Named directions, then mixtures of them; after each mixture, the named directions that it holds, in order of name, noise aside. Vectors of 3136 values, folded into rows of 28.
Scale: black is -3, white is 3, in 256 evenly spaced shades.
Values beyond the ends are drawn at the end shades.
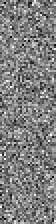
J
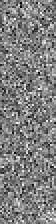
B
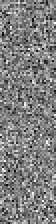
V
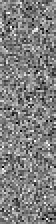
B, V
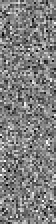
V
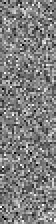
B, J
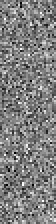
B, V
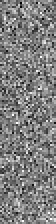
B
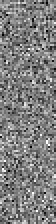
V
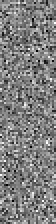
V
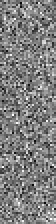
B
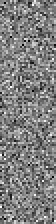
J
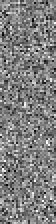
V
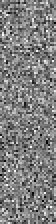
V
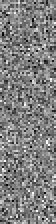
V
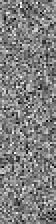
B
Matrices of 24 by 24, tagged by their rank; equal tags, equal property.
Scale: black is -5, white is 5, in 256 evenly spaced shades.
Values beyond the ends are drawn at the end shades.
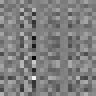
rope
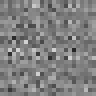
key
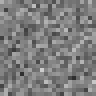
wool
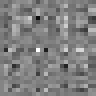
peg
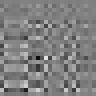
rope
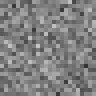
wool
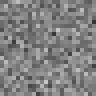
wool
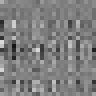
peg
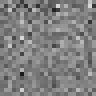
key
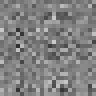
key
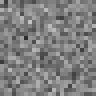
wool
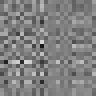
rope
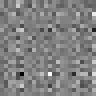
peg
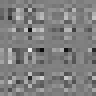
rope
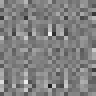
peg
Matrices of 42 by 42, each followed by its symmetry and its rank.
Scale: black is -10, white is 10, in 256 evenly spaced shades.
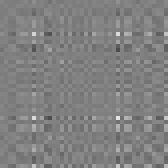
symmetric, rank two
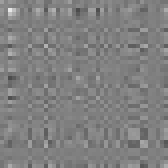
symmetric, rank three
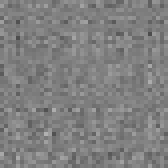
neither, rank five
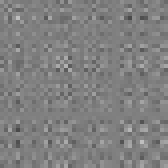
symmetric, rank three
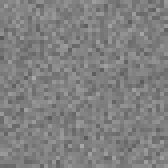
neither, full rank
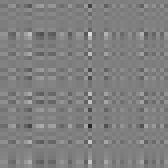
neither, rank one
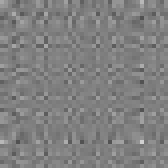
symmetric, rank two
